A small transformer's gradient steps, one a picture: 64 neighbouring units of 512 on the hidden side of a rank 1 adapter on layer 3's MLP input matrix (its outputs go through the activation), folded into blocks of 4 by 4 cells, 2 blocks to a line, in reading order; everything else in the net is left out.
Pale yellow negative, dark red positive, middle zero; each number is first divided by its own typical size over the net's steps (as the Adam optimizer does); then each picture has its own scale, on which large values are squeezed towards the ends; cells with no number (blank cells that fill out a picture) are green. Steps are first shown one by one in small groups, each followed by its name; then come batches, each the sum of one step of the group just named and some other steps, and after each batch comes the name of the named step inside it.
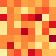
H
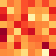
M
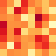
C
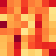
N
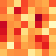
C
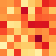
N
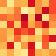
H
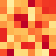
M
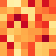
H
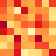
N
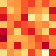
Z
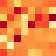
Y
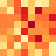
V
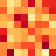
Z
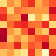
Z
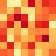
Y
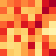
Y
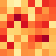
V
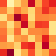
Y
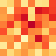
V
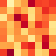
Y
